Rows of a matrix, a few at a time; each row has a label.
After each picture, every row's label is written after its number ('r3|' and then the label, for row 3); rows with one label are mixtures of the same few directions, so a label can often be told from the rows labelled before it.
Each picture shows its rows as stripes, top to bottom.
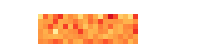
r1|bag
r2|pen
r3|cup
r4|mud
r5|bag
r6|bag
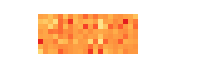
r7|cup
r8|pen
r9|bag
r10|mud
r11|pen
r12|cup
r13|cup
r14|cup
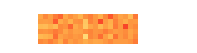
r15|bag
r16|pen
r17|pen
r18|bag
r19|pen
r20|cup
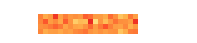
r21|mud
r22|cup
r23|bag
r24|mud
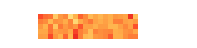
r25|pen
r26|cup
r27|mud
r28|cup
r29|cup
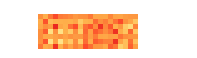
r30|mud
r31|mud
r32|pen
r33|mud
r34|bag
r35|mud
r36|mud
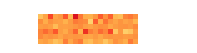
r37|cup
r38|cup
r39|mud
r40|pen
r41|cup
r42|bag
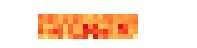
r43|cup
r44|cup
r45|bag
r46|bag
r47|cup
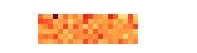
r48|mud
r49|pen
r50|cup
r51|cup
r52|pen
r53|bag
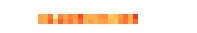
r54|mud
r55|mud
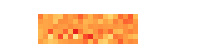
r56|bag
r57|pen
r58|pen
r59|cup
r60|cup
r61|bag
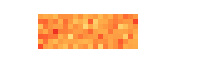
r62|pen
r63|cup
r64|bag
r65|mud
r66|pen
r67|mud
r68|cup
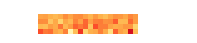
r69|bag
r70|mud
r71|cup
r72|pen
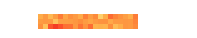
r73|bag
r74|mud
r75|mud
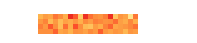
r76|pen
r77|mud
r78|cup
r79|pen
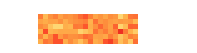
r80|mud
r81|cup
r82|mud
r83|mud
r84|mud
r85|bag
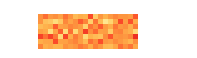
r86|cup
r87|bag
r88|pen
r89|cup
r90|cup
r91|pen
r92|bag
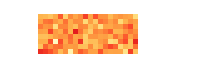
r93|cup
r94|bag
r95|pen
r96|cup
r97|pen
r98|mud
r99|bag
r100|pen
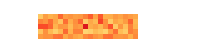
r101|cup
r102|bag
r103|pen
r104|bag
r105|bag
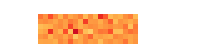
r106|bag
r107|pen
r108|pen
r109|cup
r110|cup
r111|pen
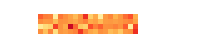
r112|pen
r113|pen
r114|pen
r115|mud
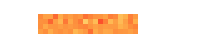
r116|mud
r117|bag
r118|mud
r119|cup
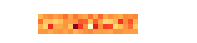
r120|cup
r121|bag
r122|cup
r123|cup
